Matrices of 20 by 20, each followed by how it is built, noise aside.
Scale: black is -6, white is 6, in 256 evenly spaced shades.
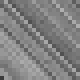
Toeplitz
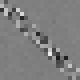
banded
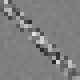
banded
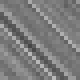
Toeplitz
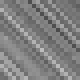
Toeplitz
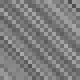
Toeplitz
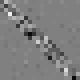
banded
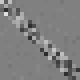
banded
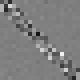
banded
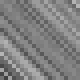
Toeplitz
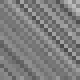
Toeplitz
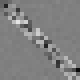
banded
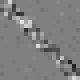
banded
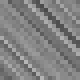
Toeplitz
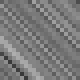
Toeplitz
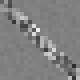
banded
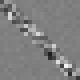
banded
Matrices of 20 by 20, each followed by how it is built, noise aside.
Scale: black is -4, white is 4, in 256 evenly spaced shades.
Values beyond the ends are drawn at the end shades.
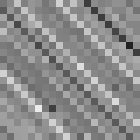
Toeplitz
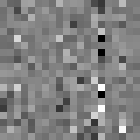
uneven columns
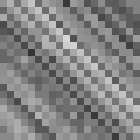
Toeplitz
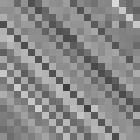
Toeplitz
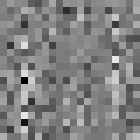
uneven columns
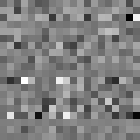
uneven rows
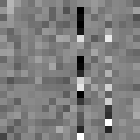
uneven columns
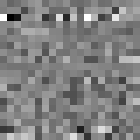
uneven rows
